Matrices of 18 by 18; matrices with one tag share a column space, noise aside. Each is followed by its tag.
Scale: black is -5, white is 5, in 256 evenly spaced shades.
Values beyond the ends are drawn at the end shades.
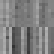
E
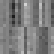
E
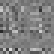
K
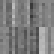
E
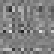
K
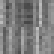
E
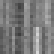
E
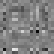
K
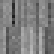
E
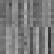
E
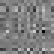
K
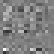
K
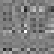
K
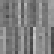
E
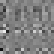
K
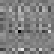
K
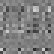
K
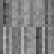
E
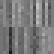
E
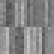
E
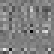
K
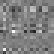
K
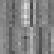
E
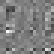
K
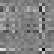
K
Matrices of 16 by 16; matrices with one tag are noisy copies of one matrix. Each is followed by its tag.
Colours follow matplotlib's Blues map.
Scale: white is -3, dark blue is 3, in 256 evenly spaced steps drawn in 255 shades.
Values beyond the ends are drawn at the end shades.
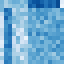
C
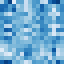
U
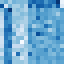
C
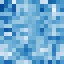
U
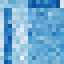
C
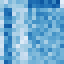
C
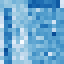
C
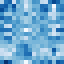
U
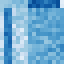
C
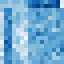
C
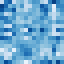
U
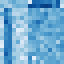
C
